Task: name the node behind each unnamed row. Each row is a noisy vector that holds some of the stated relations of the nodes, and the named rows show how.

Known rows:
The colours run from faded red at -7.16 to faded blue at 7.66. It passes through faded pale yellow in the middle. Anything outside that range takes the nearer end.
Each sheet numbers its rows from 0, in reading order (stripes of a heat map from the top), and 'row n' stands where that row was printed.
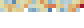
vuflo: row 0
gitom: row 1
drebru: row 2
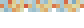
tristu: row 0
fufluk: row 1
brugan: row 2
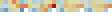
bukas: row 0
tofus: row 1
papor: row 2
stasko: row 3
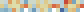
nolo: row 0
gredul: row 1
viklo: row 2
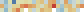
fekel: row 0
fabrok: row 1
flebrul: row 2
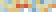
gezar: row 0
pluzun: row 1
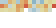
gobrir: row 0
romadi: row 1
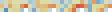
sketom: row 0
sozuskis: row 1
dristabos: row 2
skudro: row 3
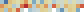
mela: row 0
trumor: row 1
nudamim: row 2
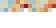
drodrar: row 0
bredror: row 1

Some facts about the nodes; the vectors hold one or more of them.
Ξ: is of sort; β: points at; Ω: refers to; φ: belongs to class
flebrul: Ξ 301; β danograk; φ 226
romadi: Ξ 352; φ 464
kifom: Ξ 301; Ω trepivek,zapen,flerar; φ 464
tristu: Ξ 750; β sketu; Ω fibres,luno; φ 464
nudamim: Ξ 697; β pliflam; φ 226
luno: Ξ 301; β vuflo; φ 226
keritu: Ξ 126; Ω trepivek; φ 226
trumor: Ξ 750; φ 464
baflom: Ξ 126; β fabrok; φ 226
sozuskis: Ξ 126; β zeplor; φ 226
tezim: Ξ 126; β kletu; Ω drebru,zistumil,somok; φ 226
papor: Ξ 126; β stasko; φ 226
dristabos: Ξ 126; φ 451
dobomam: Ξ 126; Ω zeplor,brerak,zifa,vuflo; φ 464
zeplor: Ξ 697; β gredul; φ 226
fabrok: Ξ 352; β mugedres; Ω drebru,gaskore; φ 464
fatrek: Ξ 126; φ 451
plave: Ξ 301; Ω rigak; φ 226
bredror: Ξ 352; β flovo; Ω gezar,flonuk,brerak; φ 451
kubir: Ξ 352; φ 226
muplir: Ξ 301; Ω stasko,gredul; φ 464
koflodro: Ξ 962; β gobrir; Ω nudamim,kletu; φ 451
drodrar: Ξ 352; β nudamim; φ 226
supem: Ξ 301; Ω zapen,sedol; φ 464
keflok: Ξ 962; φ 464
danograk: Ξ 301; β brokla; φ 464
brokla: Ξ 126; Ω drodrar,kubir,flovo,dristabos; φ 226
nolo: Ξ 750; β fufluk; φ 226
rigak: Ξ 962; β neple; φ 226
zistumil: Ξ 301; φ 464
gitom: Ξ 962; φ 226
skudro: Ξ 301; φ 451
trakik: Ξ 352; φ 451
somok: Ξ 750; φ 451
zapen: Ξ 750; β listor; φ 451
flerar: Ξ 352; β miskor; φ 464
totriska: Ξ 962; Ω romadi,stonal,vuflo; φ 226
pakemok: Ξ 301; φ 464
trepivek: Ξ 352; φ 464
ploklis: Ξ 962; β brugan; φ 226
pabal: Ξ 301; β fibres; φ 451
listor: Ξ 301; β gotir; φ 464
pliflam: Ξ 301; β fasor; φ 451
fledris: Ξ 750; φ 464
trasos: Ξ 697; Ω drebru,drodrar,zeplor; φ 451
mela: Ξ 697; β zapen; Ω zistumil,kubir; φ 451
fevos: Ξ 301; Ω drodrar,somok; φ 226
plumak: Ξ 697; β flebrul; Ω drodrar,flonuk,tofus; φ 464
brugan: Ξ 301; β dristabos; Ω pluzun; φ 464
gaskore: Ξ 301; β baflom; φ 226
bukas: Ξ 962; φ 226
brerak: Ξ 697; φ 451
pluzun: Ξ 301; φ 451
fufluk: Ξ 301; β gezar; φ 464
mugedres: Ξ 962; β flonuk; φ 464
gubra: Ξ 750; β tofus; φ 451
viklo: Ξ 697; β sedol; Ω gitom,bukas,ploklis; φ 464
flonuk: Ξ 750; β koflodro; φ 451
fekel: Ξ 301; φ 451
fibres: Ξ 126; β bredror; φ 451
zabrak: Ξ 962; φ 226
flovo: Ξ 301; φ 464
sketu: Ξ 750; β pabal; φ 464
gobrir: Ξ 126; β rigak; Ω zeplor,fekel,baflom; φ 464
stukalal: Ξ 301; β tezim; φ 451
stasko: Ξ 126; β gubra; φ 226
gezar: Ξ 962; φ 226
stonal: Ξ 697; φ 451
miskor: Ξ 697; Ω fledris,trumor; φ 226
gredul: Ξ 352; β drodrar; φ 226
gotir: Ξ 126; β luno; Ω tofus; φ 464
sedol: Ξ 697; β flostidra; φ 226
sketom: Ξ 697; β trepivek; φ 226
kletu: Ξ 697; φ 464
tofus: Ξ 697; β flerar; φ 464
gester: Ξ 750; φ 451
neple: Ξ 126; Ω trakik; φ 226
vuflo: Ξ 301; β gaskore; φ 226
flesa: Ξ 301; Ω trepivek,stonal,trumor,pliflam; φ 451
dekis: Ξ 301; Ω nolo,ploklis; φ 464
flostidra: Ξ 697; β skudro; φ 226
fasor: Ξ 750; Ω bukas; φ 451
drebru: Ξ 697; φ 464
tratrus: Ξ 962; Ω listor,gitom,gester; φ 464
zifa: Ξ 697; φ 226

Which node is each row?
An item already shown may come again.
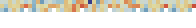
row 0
gredul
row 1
pluzun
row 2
dobomam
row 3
zapen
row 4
rigak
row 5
gredul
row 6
gredul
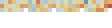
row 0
neple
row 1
plave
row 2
gaskore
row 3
fevos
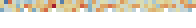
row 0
listor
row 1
plumak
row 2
gotir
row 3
gubra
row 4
neple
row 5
gaskore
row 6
rigak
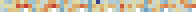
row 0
gezar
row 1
bredror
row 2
gubra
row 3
pliflam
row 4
keritu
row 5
gester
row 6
rigak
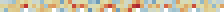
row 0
zifa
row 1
gaskore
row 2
keflok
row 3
brerak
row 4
trasos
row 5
trepivek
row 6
sketu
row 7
luno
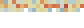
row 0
mugedres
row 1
zabrak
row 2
miskor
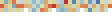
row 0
koflodro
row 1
somok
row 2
dekis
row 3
stonal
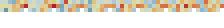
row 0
zeplor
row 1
kubir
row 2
fasor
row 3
fatrek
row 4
miskor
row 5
flonuk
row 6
totriska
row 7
tristu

